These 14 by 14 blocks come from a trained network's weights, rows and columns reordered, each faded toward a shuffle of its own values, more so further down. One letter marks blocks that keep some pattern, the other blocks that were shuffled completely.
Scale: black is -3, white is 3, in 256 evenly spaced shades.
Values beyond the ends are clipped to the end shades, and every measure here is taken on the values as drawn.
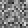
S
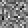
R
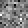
R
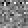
S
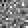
R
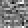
S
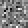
R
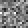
S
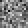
R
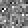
R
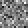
R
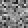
S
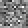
S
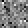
S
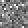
R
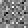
S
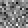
R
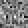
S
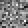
R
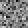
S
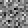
R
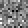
R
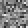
R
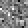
R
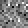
R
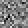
S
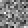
S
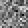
S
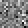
S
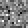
R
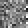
S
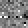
S
